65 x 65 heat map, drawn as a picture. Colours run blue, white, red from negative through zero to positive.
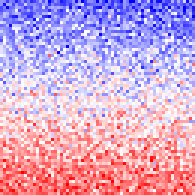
No row or column stands out. Overall the values sit about 50% of the way up the scale. No regular stripes run through it. There is an overall slope up to the bottom.
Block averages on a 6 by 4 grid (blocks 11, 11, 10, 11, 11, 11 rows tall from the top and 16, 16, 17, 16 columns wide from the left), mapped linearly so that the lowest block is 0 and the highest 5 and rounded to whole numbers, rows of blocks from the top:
0000 | 1111 | 2222 | 3333 | 4444 | 5555
